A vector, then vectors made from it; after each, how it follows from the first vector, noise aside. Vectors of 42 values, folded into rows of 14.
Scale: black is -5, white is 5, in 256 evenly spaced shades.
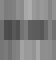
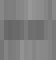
shrunk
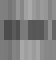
copied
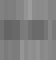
shrunk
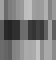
scaled up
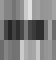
scaled up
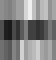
scaled up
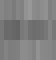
shrunk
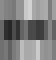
scaled up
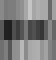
scaled up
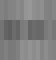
shrunk
